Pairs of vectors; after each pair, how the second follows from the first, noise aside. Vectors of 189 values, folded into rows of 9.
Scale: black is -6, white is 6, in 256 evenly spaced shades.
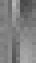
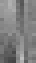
reversed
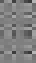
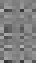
reversed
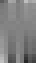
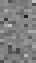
shuffled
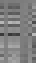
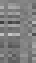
negated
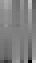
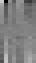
reversed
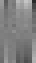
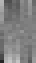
reversed
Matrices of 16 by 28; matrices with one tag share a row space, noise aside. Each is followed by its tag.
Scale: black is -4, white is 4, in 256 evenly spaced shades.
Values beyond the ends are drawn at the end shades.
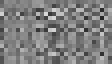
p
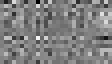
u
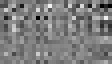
u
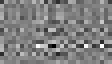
p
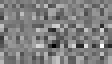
p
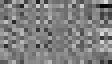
u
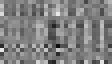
p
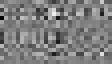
p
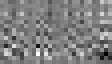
u
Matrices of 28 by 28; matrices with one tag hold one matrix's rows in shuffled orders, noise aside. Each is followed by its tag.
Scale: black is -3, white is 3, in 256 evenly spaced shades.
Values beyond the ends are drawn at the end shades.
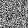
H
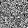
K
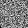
K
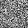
K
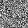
H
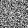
K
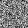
H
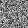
H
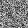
H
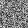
H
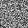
K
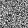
H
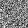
H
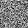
K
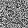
H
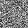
H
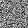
H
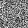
H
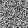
H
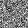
H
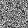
H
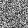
H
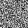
H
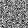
H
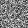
K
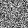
K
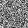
H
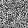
H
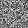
K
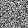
K
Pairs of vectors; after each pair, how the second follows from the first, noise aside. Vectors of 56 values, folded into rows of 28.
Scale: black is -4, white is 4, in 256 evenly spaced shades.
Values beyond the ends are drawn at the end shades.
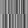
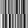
scaled up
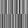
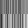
shuffled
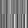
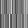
shuffled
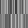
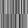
shuffled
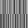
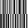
scaled up
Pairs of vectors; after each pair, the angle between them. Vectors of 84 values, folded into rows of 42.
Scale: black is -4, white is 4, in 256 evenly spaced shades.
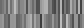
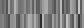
nearly parallel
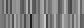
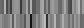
nearly parallel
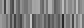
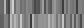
nearly opposite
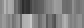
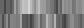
nearly opposite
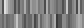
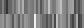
partly opposed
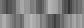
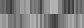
nearly parallel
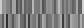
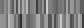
orthogonal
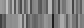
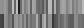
partly aligned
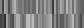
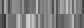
nearly parallel
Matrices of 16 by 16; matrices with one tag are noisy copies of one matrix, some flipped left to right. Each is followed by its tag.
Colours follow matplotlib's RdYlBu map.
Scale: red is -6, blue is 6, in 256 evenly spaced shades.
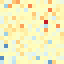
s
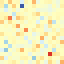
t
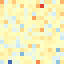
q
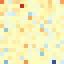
q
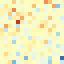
s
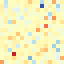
t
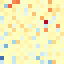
s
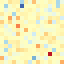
t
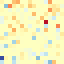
s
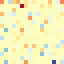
q
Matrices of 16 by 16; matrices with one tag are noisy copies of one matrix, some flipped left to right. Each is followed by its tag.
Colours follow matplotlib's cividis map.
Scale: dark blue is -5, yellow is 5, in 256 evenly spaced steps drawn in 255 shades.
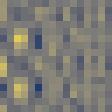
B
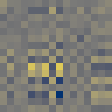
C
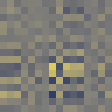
C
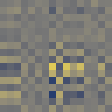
C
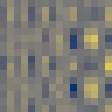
B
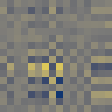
C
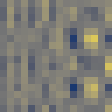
B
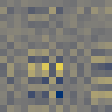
C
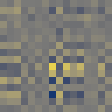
C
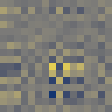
C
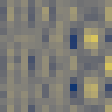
B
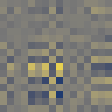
C
